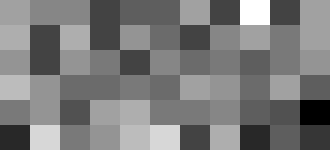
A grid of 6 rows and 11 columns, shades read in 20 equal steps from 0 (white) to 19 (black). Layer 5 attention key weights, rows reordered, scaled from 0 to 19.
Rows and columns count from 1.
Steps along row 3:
up down up up down up down up down down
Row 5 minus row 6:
-6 5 3 -1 1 7 -4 3 -4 1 4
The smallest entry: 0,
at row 1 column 9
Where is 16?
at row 6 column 1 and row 6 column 9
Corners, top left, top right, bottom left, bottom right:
7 7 16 15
